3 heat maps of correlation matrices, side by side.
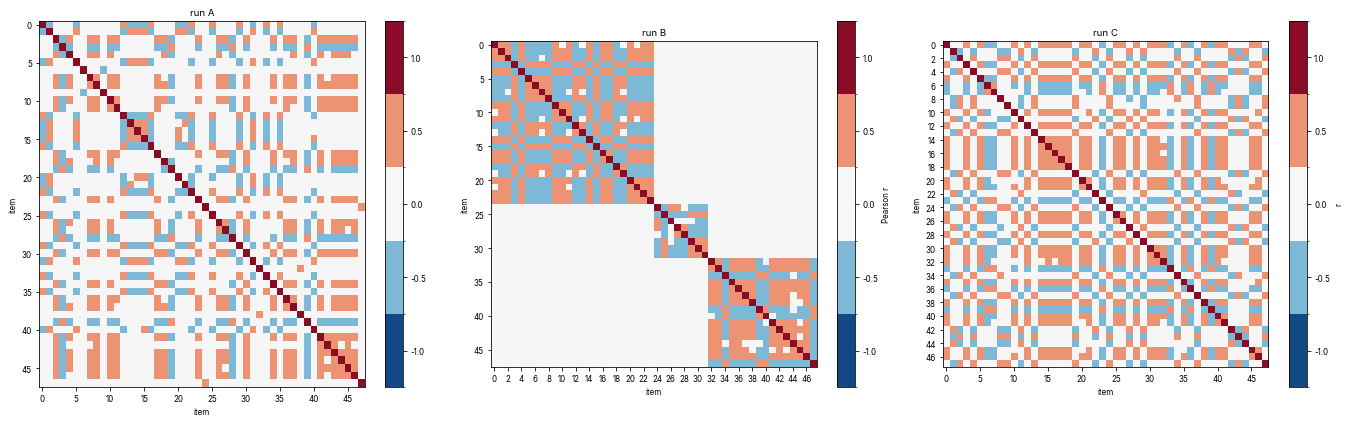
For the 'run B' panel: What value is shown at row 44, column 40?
-0.5
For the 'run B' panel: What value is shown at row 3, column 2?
-0.5
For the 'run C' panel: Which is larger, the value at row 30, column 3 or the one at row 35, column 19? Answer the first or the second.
the first
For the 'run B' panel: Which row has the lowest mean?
47
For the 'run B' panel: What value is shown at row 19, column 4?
-0.5
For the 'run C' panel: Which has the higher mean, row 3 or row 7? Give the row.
3
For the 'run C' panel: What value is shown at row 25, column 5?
0.5
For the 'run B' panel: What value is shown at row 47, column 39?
0.5
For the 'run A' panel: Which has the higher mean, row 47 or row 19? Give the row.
47
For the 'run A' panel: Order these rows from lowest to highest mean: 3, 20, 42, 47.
3, 20, 47, 42
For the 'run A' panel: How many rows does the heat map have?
48
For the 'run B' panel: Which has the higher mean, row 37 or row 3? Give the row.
37
